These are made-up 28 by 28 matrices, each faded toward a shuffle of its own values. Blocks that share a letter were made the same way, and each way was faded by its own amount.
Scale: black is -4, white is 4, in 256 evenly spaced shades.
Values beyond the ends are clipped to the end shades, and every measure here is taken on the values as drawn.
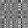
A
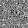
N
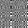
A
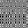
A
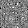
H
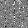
H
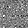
H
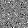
N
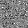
N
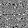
N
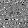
N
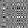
A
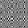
A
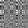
A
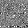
N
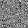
H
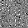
H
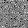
N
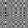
A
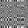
A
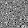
H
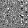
H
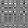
A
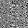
H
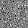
H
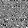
N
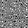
H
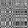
A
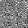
H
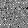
N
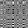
A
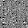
H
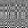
A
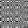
A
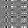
A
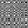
A
